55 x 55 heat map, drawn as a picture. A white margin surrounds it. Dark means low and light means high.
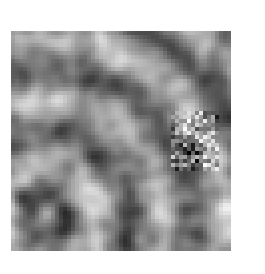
Roughest part: middle right. Slope: none. Odd patch: rougher, in the middle right. Mirror symmetry: none. Rings: centred on the bottom left.
